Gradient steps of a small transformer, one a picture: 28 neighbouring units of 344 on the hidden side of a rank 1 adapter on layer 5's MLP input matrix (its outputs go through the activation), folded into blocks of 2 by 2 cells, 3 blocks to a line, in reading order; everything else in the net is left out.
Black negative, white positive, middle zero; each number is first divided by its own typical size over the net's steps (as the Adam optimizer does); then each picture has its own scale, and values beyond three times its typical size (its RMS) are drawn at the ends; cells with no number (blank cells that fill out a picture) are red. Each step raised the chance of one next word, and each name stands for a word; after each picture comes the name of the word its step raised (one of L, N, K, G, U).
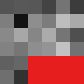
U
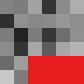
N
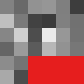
N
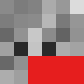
N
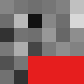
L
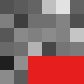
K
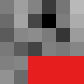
L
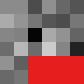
N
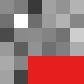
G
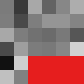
L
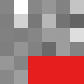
U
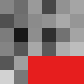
N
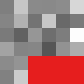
U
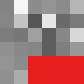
U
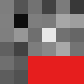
U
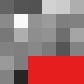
G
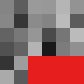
K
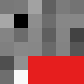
G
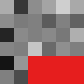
K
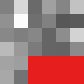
U
